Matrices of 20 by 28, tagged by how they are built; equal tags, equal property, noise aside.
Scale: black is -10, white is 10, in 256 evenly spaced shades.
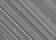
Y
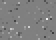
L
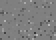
L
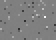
L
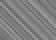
Y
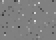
L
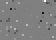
L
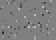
L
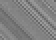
Y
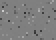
L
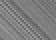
Y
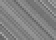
Y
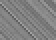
Y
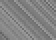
Y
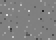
L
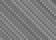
Y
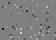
L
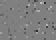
L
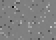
L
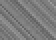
Y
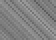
Y
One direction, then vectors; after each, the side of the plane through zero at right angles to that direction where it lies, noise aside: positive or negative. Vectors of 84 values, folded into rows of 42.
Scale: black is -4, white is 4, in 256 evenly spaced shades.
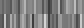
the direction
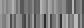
negative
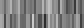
negative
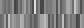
positive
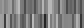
negative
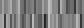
negative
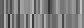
positive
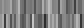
negative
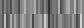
positive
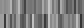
negative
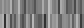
negative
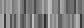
negative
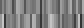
negative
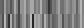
positive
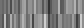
positive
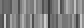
positive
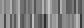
negative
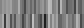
negative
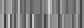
negative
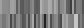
negative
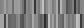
negative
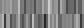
negative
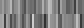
negative
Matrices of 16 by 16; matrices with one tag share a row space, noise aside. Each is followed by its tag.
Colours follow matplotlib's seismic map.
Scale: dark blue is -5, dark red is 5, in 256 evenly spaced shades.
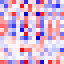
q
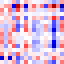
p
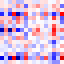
p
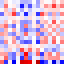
q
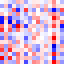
p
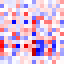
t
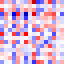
t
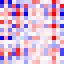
p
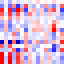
p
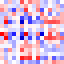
q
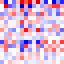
q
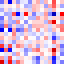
p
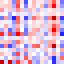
p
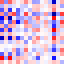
p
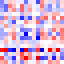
q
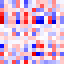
t
